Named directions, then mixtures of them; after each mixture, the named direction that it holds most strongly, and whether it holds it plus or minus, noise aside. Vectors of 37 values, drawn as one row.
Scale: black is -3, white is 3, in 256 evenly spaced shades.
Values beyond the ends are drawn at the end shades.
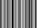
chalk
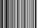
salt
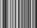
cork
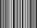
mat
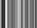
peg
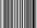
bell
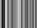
peg, plus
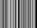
cork, plus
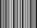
mat, plus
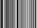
salt, plus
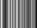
cork, plus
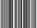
mat, minus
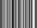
chalk, plus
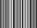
mat, plus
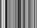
peg, minus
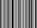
chalk, plus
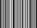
mat, plus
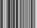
cork, minus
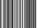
bell, plus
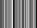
mat, plus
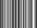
bell, minus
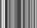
peg, minus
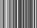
salt, minus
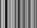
peg, minus
